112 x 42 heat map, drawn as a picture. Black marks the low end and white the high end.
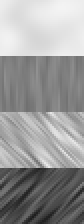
It is made of 4 by 1 panels. Panel 1,1: very high, smooth, faint in contrast. Panel 2,1: middling, streaked downward, faint in contrast. Panel 3,1: high, slanting down to the right. Panel 4,1: low, slanting up to the right.
